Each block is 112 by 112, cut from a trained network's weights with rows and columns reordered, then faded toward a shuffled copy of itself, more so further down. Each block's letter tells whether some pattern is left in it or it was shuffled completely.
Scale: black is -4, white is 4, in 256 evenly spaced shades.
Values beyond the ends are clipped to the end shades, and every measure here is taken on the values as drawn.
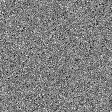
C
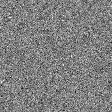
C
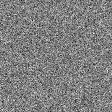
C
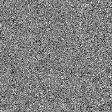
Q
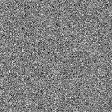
Q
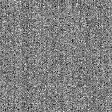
Q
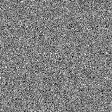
Q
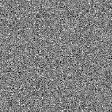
Q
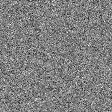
C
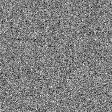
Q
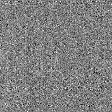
Q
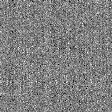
Q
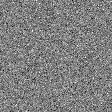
C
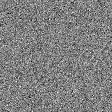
C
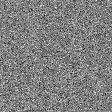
C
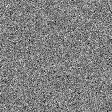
C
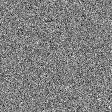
C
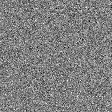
C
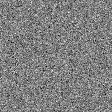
C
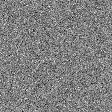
C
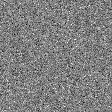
C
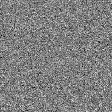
Q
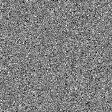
Q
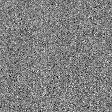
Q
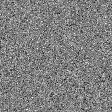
C
